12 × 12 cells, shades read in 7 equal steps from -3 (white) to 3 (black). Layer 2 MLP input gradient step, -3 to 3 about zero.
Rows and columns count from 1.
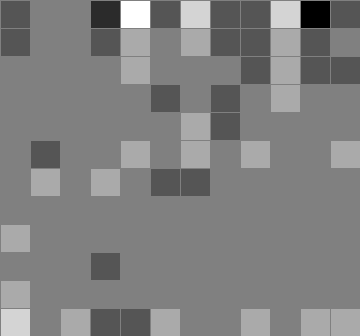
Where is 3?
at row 1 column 11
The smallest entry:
-3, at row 1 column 5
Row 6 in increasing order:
-1 -1 -1 -1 0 0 0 0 0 0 0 1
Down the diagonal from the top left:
1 0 0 0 0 0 1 0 0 0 0 -1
